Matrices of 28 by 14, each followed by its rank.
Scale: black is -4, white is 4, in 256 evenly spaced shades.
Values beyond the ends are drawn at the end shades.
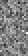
full rank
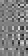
two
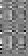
two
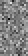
full rank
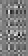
two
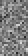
full rank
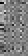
three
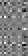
two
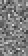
full rank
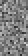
full rank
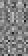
three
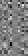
three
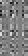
two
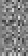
three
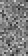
full rank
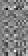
three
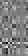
two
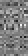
three
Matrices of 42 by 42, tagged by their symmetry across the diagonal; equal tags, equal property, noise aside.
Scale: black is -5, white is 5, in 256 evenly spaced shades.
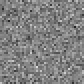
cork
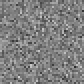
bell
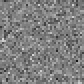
cork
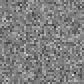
bell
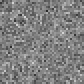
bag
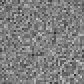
bag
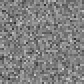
cork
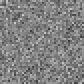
bag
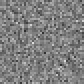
bell
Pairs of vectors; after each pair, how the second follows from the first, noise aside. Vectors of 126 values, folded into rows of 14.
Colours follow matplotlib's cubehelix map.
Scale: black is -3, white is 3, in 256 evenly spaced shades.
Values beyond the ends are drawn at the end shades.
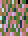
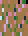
partly zeroed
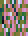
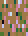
partly zeroed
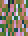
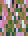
sign-scrambled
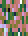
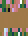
partly zeroed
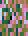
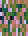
sign-scrambled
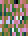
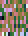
wrapped around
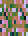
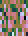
sign-scrambled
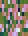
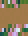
partly zeroed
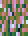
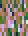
sign-scrambled
